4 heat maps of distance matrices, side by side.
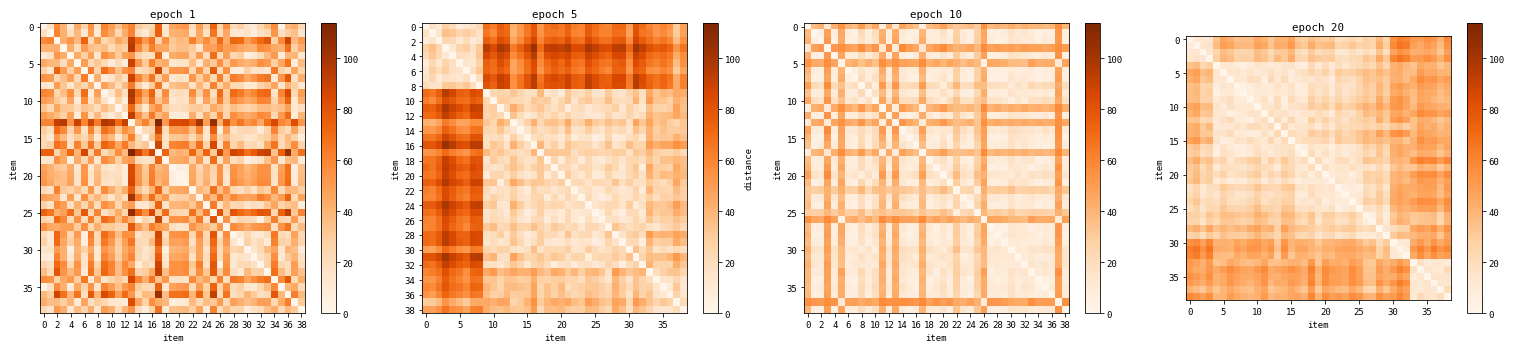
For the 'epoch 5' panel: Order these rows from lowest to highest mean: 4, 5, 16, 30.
30, 16, 5, 4
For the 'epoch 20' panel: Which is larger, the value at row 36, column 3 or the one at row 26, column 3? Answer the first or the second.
the first
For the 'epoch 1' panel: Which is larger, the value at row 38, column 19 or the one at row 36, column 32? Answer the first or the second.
the first
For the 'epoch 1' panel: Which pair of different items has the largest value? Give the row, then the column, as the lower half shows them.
17, 13
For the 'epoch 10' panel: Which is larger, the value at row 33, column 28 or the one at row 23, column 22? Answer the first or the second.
the second
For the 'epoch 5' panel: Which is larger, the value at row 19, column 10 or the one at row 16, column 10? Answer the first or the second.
the second
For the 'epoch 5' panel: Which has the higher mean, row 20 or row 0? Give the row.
0
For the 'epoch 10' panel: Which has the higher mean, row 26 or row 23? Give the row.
26
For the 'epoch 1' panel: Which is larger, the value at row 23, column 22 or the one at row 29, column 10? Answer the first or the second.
the second
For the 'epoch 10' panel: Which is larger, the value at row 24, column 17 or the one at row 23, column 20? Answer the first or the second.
the first
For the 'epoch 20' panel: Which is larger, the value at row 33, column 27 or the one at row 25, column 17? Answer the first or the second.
the first
